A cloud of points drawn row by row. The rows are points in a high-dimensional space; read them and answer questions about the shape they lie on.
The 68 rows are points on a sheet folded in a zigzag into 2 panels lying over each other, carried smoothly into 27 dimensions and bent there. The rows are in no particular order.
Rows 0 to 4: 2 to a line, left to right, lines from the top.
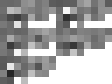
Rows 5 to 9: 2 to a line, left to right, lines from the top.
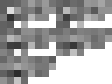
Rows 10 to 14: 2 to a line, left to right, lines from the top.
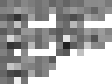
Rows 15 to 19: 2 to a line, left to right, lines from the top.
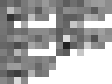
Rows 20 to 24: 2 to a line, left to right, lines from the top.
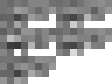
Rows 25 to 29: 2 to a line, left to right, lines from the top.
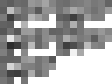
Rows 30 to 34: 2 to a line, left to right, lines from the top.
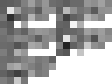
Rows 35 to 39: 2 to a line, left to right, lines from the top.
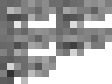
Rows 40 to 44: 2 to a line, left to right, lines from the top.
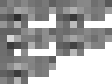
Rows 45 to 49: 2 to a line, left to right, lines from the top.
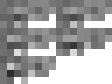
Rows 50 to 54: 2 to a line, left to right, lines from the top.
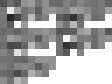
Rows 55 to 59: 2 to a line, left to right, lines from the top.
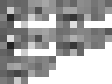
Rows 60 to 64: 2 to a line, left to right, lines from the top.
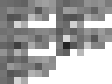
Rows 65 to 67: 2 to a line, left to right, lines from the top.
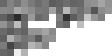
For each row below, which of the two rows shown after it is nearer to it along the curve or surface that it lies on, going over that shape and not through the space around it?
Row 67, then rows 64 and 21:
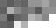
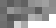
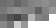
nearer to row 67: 64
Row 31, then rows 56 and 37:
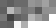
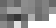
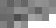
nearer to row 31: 37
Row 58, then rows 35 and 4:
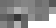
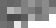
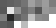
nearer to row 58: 35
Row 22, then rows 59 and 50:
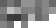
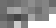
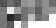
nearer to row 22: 50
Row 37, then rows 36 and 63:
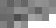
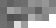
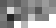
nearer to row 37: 36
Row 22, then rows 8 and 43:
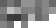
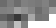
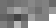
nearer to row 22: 8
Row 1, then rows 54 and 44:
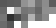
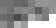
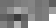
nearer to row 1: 44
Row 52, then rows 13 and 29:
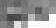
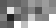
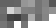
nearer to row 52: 13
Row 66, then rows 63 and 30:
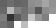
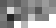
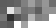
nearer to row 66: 63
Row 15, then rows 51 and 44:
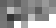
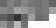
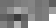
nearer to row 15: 51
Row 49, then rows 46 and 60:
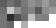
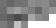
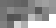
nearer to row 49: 60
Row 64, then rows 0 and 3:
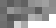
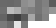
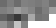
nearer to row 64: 0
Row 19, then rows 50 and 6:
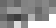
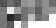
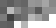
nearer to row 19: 50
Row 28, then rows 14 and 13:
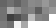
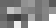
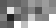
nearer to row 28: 13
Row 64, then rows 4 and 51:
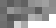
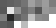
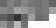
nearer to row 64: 4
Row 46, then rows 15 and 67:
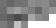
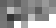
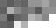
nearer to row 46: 67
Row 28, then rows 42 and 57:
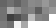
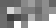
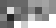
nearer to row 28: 57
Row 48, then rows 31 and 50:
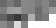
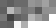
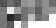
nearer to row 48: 50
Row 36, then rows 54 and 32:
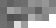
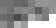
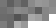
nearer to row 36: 32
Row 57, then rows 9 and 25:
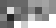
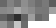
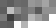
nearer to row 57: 25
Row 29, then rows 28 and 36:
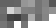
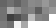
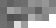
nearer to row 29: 36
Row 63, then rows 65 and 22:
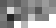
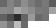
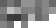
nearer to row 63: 22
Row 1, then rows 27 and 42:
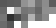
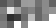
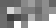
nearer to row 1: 42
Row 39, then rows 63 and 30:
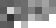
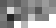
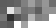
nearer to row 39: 30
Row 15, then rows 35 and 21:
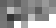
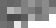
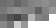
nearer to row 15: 21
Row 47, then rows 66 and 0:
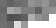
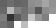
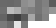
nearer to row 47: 0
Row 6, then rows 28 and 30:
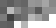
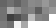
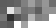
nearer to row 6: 30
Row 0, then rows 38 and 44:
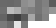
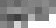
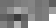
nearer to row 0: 44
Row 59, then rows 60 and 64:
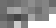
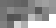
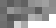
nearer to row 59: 64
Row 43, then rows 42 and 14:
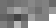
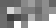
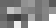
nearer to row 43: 14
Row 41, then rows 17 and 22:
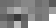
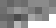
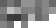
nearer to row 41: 17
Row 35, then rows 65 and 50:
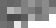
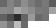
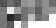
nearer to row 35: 50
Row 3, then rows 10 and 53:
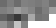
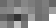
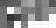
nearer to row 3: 10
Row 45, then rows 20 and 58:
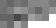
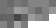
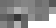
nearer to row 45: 20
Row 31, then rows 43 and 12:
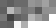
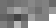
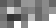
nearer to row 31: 43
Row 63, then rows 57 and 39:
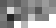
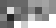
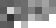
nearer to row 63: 57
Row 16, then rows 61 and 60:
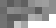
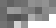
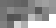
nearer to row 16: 61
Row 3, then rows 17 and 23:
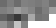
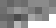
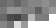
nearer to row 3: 23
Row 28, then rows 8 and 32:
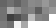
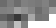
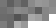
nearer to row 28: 8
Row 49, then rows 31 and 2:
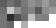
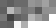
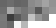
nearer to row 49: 2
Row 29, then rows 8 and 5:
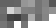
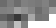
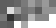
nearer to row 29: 5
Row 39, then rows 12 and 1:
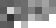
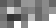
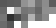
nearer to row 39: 1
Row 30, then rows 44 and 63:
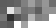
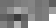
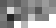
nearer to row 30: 63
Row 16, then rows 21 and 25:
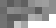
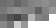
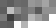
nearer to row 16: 25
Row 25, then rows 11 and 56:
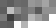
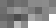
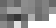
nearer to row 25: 11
